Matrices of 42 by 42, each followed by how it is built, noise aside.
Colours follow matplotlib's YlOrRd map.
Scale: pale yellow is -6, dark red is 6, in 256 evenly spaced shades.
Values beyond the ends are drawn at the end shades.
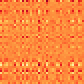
low rank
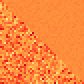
lower triangular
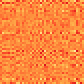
low rank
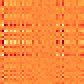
low rank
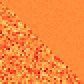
lower triangular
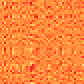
low rank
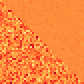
lower triangular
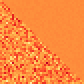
lower triangular
